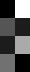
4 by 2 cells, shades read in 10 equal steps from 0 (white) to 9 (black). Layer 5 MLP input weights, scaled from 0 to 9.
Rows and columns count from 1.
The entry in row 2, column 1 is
6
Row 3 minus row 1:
-1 3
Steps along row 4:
up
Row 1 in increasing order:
0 9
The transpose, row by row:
9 6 8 5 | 0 8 3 9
